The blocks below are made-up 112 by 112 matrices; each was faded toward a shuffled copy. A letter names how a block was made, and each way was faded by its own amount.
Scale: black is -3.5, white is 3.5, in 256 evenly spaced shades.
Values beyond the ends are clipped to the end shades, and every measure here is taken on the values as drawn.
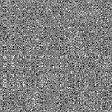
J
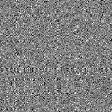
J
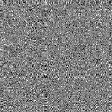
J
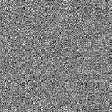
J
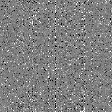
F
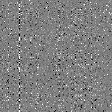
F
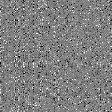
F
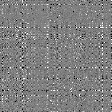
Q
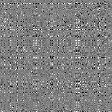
Q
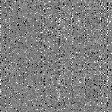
F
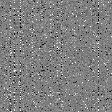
F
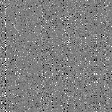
F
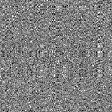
J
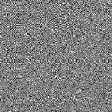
J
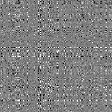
Q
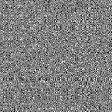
J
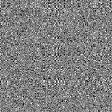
J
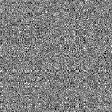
J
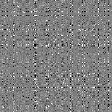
Q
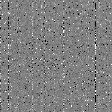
F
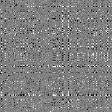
Q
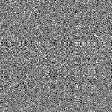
J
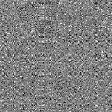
J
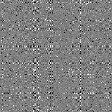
Q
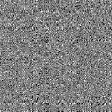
J
